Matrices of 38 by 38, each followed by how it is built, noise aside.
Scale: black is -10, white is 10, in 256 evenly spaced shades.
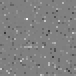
sparse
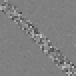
banded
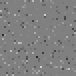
sparse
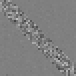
banded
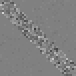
banded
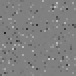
sparse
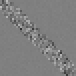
banded
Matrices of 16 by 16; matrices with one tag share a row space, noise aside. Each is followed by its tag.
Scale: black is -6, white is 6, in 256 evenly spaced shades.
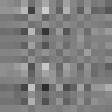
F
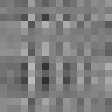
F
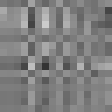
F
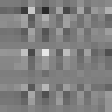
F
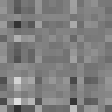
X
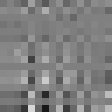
F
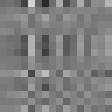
F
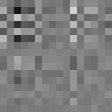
X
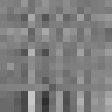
F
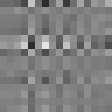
F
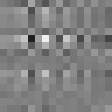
F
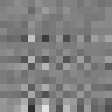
F
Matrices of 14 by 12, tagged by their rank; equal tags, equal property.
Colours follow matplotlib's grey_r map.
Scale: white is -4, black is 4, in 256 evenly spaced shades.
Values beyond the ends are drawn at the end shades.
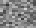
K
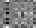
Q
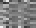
Q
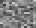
K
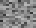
K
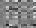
Q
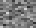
K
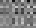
Q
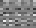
Q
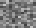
K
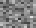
K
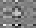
Q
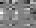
Q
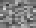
K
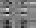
Q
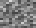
K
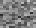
K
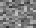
K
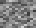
K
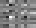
Q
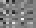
Q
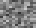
K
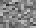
K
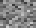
K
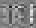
Q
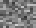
K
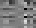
Q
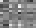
Q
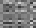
Q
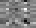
Q
